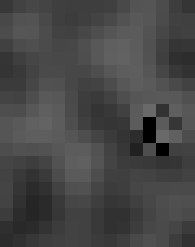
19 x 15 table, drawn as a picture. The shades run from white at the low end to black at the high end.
Mirror symmetry: none. Stripes: none. Odd patch: rougher, in the middle right. Average level on the scale: 70%. Roughest part: middle right.
